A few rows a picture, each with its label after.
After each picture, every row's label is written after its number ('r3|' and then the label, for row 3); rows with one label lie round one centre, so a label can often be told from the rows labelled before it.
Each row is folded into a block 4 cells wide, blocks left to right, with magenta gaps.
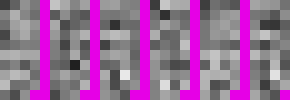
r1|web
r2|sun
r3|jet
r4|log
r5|web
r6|jet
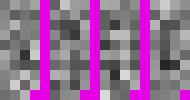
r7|log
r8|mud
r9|jet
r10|sun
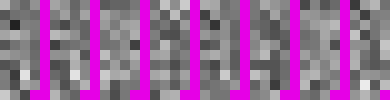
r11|jet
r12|jet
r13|web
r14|mud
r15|jet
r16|mud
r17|web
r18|log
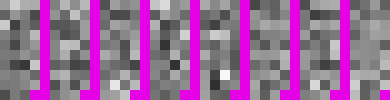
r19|sun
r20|mud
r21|log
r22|sun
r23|jet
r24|web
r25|log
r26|web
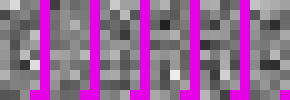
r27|sun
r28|web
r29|mud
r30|jet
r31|jet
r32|sun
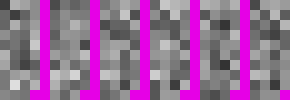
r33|log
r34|web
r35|mud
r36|mud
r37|sun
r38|mud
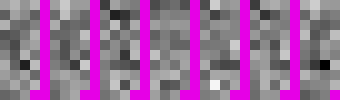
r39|sun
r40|sun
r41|log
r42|web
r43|log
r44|log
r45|sun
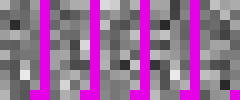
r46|jet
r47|log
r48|sun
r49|jet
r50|mud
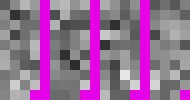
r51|log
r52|sun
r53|jet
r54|web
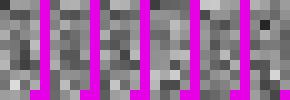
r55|log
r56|log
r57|log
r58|web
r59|sun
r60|jet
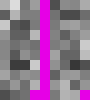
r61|sun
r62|log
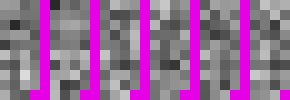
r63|jet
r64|web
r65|log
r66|sun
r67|mud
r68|mud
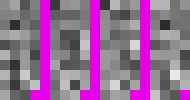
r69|jet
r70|log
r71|log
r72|jet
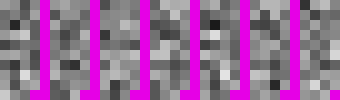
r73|jet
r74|sun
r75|web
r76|mud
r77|jet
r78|mud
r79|log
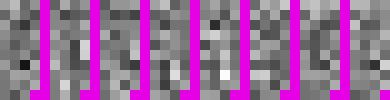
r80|sun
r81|log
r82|log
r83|jet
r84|jet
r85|mud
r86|sun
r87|sun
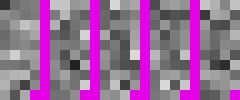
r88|web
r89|sun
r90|log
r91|log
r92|sun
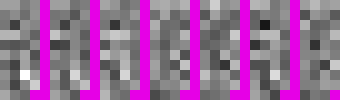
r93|jet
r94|jet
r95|jet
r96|sun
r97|sun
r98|jet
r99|sun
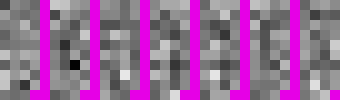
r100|web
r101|sun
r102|jet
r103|mud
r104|mud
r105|sun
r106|log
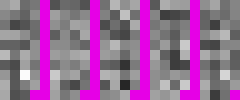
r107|jet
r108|web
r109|mud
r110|log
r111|jet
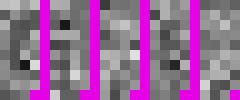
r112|sun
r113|jet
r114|web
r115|sun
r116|web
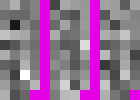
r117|jet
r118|log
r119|jet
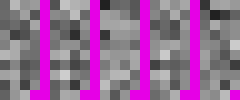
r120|mud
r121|mud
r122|web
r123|mud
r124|log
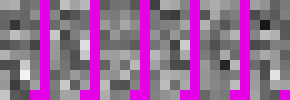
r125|jet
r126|log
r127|web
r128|log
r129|sun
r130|jet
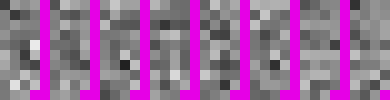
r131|log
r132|log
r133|sun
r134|jet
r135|mud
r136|sun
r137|web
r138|web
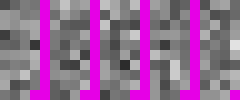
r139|web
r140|sun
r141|sun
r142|jet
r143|log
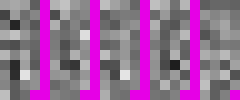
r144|jet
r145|sun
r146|jet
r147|sun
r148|web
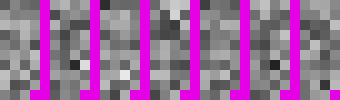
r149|web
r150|sun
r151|web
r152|mud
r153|web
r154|sun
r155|mud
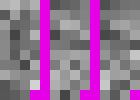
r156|sun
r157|web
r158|web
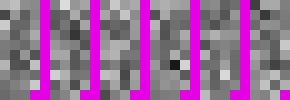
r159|sun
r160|mud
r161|mud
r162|sun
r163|jet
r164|log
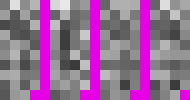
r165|mud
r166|sun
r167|mud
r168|mud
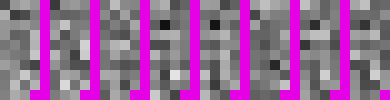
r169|log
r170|log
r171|mud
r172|jet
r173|jet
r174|sun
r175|jet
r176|jet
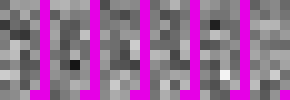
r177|mud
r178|sun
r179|log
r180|log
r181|jet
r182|web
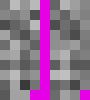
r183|mud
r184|mud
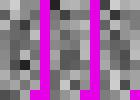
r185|sun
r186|log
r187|log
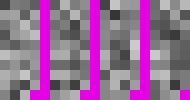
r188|web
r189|mud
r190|log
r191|mud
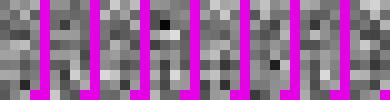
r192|mud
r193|jet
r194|mud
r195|jet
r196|mud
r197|sun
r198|jet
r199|mud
